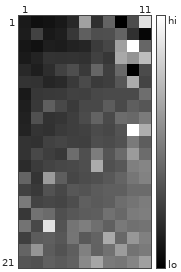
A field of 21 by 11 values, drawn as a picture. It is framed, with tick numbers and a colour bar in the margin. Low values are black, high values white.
Mirror symmetry: none. Odd patch: rougher, in the top right. Stripes: none. Roughest part: top right. Slope: up to the bottom right. Histogram: skewed, a long tail of high values.
